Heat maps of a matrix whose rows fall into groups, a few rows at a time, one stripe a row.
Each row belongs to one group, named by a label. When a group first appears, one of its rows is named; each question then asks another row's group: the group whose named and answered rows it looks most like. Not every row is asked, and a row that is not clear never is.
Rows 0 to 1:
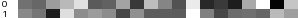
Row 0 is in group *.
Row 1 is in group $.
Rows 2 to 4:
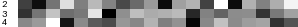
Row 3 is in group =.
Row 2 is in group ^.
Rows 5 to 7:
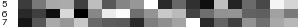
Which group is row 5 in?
^
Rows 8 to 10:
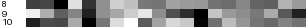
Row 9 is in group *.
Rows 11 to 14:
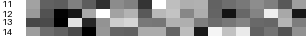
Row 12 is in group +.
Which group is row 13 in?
$
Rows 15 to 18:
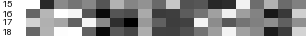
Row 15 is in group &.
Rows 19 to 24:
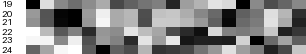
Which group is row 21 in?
+
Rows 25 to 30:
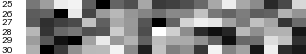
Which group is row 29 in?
+
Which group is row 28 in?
&
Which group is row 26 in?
$
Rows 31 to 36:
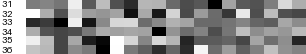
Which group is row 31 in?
^
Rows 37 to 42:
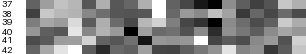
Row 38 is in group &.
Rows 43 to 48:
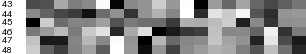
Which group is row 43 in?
=
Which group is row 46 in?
*
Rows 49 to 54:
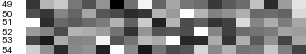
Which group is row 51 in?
&
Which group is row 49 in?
=
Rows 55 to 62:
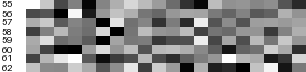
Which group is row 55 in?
*
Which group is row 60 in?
+
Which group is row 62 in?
*
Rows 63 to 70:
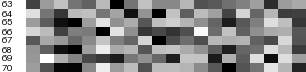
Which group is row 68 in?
+
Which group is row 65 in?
+
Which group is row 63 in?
=
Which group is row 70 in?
+
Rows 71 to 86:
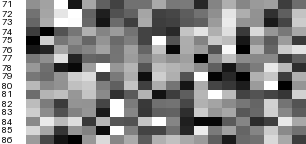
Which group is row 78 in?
+
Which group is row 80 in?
*
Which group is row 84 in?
^
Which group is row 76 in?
^
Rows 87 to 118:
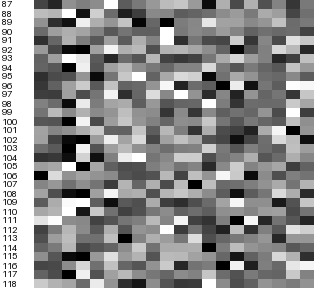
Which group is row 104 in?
$
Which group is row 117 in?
$
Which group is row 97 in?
=
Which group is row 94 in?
$
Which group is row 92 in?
+
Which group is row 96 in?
^
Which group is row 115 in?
+
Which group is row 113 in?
=
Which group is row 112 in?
^
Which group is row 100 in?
$
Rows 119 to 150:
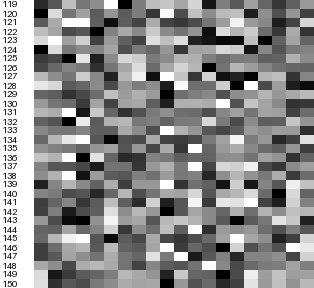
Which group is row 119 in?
=
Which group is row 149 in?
&
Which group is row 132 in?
$
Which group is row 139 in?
^
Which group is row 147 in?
=
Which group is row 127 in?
*
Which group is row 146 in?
^
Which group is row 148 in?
$
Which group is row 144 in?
=
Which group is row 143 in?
+
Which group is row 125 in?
$
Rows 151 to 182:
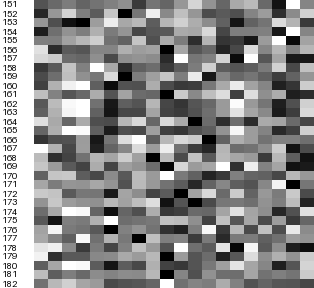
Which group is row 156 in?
&
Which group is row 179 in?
&
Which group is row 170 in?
^
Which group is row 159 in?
=
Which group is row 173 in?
*
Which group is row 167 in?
*
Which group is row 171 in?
*
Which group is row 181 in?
&
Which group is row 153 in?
+
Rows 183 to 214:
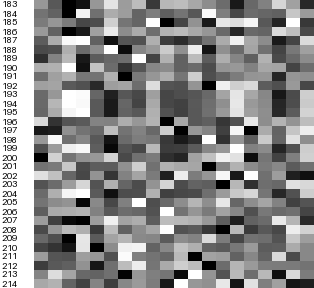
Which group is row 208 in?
^
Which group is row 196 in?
&
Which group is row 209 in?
$
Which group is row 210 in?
$
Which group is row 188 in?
=
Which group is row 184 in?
$
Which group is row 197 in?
^
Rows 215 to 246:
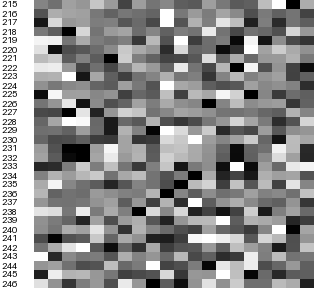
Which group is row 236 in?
&
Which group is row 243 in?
&
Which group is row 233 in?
^
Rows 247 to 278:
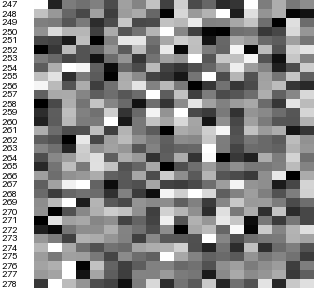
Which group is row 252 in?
^
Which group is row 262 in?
$
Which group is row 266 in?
*
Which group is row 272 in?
^
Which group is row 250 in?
^
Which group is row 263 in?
$
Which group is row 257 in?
=
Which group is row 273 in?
$
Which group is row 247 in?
&
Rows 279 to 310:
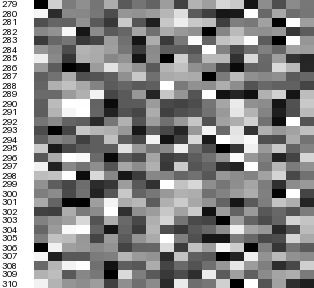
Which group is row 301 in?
+
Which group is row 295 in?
&
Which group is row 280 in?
&
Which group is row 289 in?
*
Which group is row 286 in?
+
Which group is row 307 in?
&
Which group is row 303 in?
^
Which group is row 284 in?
$
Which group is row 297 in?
&
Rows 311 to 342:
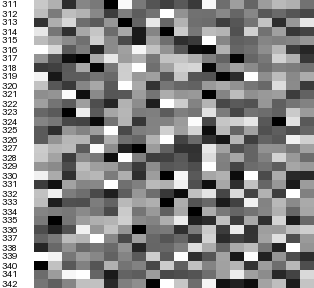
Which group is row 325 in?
=
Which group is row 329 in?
$
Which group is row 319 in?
&
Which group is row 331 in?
=
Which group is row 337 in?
*
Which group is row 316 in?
*
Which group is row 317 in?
+
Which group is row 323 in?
$
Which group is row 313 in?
=
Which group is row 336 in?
^
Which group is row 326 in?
^
